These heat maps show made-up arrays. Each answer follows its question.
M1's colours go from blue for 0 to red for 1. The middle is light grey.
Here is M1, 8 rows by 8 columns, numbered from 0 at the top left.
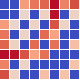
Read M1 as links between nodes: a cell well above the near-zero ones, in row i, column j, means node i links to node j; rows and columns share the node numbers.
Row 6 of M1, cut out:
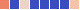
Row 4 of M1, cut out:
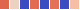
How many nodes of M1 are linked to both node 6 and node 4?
2
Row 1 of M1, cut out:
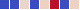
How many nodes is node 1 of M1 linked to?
4
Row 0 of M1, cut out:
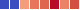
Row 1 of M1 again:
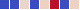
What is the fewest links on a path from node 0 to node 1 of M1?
2
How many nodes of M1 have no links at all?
0
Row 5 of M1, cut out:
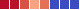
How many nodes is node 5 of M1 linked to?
5
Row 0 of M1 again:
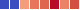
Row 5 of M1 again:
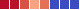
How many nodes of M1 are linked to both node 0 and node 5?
3
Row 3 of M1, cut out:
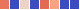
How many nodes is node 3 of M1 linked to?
4
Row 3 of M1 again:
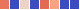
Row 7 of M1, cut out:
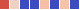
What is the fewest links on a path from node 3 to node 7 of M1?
2
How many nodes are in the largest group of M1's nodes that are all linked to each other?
4
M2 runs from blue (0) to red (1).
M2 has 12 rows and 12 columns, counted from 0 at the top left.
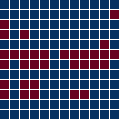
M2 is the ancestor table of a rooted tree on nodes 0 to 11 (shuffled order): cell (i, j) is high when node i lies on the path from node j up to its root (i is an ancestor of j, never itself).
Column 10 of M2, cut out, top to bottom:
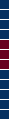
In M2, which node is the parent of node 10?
4
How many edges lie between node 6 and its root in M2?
1
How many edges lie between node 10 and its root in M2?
3
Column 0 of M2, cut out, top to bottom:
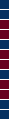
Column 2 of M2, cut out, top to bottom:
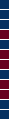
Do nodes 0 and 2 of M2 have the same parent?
no
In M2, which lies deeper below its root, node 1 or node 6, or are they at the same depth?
the same depth
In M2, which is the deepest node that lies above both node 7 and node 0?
9
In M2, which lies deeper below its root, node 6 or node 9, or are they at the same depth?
node 9
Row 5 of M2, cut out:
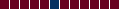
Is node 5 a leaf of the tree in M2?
no
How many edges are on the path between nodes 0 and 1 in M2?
7
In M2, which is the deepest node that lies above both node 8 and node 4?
6
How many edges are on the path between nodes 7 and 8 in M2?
2
